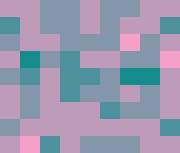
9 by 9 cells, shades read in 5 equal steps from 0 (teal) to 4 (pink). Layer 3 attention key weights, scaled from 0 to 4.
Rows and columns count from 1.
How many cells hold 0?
3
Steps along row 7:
down up same same down up same up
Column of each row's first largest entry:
1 2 7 9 3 1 1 2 2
